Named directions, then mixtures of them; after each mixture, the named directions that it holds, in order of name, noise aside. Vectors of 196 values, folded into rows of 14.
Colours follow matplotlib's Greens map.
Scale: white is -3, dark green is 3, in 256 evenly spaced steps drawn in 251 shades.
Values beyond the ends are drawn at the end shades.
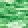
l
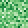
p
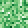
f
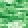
l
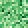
f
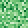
p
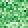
l, p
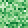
l, p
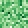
f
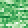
f, l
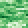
l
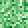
f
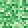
f, l
